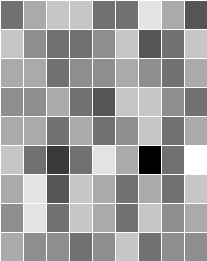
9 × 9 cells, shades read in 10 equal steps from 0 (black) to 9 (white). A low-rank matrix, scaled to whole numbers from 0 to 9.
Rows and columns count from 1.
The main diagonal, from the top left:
4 5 4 4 4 6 6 5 5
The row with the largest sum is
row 8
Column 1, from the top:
4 7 6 5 6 7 6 5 6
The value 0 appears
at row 6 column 7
